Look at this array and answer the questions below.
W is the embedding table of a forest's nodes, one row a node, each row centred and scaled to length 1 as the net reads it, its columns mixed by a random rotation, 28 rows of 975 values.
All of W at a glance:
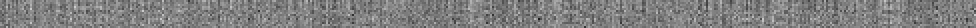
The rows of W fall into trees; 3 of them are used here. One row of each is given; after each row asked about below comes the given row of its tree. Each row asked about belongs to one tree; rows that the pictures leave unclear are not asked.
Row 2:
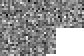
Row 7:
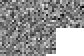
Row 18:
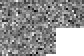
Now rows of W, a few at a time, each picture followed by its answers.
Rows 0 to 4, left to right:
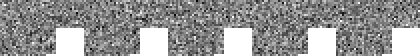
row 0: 7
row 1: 7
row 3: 7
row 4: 2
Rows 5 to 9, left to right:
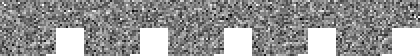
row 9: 7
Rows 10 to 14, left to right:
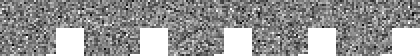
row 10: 2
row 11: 2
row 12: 18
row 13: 2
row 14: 7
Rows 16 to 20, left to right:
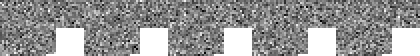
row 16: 18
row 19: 18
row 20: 18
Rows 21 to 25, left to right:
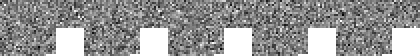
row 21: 7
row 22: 7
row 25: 2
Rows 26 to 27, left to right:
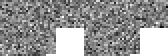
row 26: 18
